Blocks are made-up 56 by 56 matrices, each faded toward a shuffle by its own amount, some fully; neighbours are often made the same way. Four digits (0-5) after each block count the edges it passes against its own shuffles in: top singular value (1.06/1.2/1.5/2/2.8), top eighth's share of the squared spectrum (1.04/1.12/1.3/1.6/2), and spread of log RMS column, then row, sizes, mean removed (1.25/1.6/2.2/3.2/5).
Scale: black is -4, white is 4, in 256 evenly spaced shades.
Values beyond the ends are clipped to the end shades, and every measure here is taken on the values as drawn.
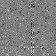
3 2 1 0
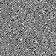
3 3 1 0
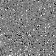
2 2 0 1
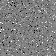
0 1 0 0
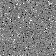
1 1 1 0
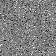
0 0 0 0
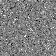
0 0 0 0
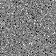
2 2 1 0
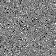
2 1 1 0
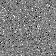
1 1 0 0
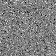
0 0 0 0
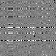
4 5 1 3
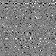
4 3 1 2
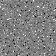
2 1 0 0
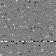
4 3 0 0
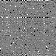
4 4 1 2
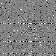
4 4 1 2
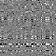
4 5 2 3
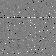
3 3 0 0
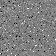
0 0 0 0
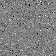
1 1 0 1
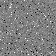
0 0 0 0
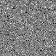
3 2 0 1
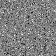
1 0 0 0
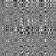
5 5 3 3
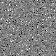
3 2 1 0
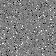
0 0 0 0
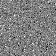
0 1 0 0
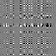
5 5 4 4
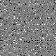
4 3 1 2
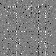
4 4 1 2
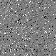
3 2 1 0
